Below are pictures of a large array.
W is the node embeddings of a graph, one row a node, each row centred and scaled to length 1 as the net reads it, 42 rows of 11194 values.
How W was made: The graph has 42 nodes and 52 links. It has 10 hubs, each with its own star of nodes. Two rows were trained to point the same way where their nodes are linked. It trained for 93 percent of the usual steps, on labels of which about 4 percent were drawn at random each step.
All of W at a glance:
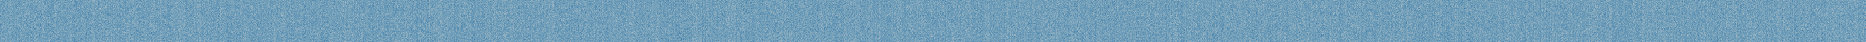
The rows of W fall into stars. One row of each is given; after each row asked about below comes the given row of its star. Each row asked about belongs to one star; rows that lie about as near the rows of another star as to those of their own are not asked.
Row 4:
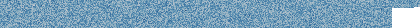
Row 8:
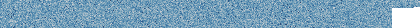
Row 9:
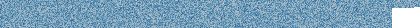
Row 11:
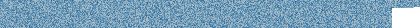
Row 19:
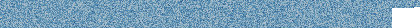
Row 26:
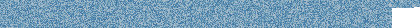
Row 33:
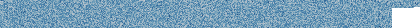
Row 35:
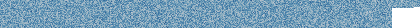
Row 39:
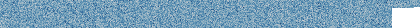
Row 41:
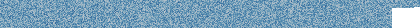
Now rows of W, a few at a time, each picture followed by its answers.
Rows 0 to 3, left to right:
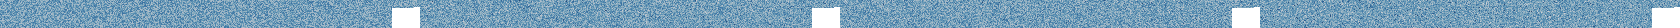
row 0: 39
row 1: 9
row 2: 41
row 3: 9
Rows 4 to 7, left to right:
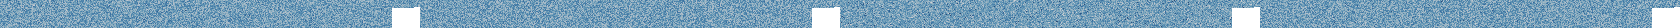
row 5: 19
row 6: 19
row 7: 19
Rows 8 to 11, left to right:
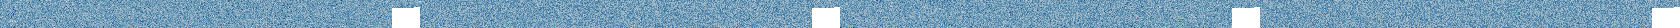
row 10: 9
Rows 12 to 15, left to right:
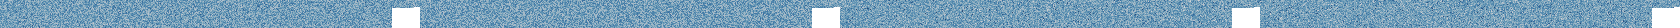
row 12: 39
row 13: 8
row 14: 8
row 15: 26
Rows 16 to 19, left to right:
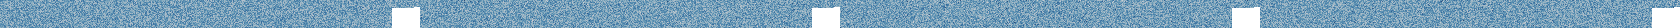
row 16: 11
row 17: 33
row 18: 41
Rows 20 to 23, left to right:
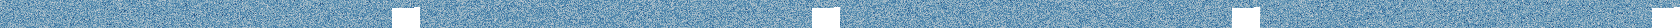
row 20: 4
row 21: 39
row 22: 39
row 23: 26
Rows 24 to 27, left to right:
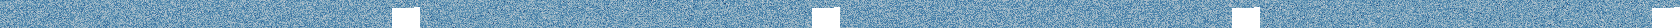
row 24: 11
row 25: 11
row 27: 19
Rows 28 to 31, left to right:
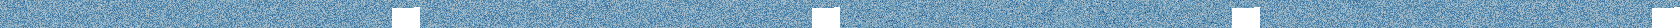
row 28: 4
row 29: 4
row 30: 26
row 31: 9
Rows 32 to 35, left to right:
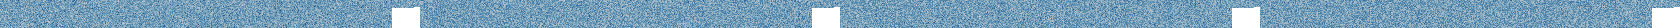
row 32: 33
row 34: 35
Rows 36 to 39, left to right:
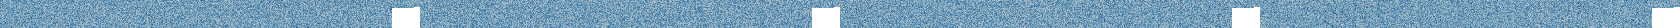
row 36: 8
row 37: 33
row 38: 26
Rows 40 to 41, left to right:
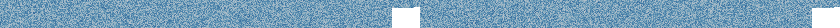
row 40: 33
